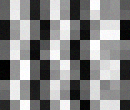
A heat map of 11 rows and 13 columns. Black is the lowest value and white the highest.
On average the colour sits 50% of the way up the scale. Upright stripes repeat 3 times across the table. The middle right is the ninth with the highest average.
